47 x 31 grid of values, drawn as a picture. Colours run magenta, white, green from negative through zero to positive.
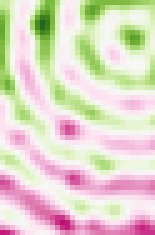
There is an overall slope up to the top. Concentric rings centre on the top right. Overall the values sit about 50% of the way up the scale. No row or column stands out. No lone cell stands out from its neighbours.
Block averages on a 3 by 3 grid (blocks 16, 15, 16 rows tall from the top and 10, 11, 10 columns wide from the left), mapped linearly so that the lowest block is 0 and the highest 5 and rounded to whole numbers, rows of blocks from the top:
555 / 332 / 000
